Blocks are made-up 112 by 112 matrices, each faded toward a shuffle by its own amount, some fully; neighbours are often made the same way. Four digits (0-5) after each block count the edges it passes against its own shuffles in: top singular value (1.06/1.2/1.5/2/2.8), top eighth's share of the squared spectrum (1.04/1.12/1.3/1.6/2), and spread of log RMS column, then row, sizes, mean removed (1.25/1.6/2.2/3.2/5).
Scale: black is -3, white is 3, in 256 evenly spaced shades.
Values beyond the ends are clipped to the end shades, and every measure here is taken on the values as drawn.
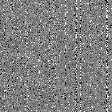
2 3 3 0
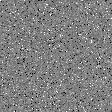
0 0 0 0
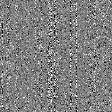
2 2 4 0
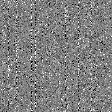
2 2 3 0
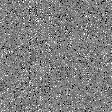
1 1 2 0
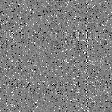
4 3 2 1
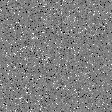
2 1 0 0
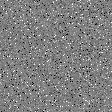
2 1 0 0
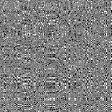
5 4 3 3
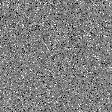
0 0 0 1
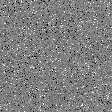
0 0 0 0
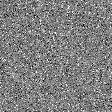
0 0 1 0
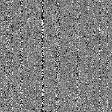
2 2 4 0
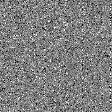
1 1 2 0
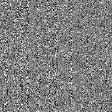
1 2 4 0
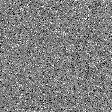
0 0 1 0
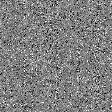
1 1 2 0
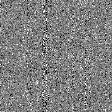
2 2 3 0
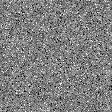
0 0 1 0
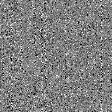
1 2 3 0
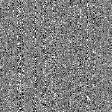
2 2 4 0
